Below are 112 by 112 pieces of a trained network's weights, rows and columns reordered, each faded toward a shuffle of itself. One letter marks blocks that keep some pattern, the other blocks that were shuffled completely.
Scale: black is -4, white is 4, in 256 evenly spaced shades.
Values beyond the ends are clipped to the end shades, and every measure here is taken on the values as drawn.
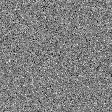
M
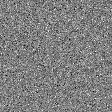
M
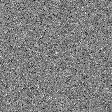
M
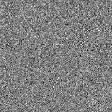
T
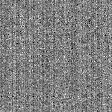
T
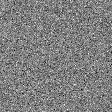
M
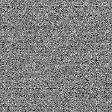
T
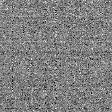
T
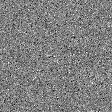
M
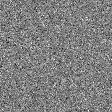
M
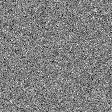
M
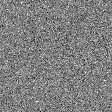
M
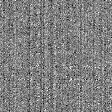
T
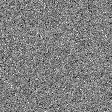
M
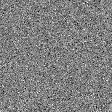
M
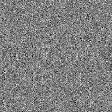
T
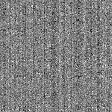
T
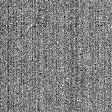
T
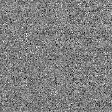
T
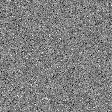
M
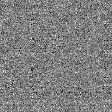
T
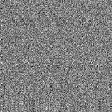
T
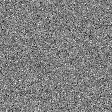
M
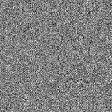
T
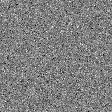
M
